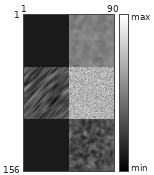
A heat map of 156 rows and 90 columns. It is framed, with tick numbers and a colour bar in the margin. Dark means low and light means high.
It is made of 3 by 2 panels. Panel 1,1: very low, flat. Panel 1,2: middling, blotchy, faint in contrast. Panel 2,1: low, slanting up to the right. Panel 2,2: high, fine-grained. Panel 3,1: very low, flat. Panel 3,2: low, blotchy.
